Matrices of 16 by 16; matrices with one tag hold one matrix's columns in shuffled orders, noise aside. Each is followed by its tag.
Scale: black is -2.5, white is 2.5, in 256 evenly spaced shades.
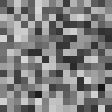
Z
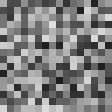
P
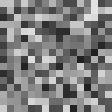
Z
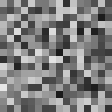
Z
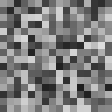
P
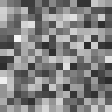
P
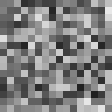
P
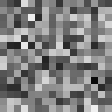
P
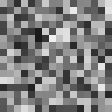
Z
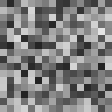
P
